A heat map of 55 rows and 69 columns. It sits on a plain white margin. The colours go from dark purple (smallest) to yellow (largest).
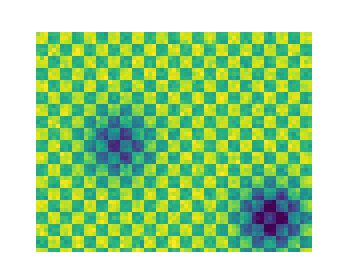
Overall the values sit about 70% of the way up the scale. Two dips sink into the field. The bottom right is the ninth with the lowest average.
